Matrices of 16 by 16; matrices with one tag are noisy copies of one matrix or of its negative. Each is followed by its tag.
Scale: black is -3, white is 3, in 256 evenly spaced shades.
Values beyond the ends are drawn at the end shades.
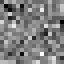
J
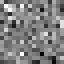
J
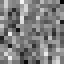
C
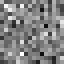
J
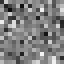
J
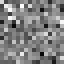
J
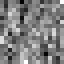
C
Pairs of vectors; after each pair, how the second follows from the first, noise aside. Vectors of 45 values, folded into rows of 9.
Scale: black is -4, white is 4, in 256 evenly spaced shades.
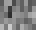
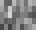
negated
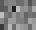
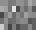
negated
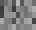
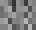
wrapped around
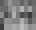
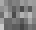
negated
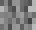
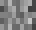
negated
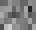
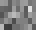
negated
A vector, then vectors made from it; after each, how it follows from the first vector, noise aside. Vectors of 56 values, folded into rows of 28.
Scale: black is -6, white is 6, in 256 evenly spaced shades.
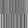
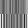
scaled up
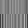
negated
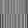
negated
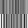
scaled up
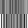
scaled up
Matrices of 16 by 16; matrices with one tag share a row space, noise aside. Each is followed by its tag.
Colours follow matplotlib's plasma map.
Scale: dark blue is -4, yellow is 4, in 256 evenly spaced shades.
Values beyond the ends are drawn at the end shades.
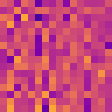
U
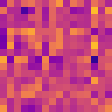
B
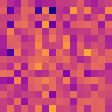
U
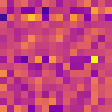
B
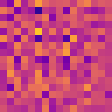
U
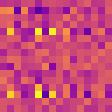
U
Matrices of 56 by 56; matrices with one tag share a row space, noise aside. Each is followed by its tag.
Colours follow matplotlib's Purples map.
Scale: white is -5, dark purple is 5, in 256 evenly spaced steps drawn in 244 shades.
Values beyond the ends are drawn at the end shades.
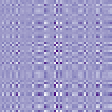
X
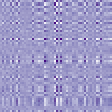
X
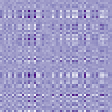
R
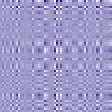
X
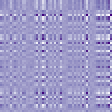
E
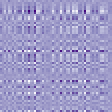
R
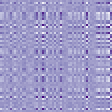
E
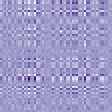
R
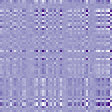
E
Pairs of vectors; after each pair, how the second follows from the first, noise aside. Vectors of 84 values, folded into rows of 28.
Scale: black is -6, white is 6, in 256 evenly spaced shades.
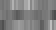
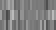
shuffled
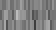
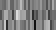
scaled up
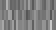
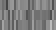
sign-scrambled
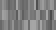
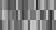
scaled up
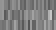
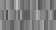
shuffled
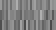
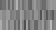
sign-scrambled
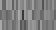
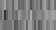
shuffled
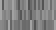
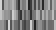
scaled up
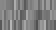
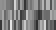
scaled up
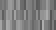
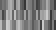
scaled up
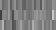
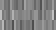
sign-scrambled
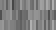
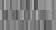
shuffled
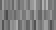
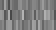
shuffled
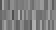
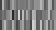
scaled up
